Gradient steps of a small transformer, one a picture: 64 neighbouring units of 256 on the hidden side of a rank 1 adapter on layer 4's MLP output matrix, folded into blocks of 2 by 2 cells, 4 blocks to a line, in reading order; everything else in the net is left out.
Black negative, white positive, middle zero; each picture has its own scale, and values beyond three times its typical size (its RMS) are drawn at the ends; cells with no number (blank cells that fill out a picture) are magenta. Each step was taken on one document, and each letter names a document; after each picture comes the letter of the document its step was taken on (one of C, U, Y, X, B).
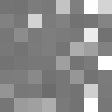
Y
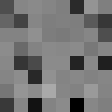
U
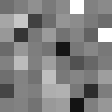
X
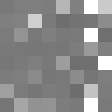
Y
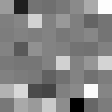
Y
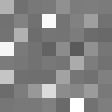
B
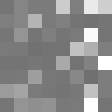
Y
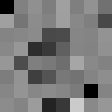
U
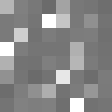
B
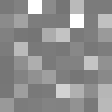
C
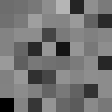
U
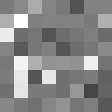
C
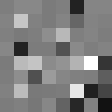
C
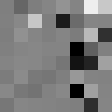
Y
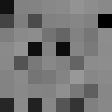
U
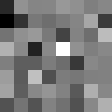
U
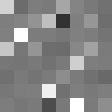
B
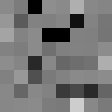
C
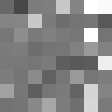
Y
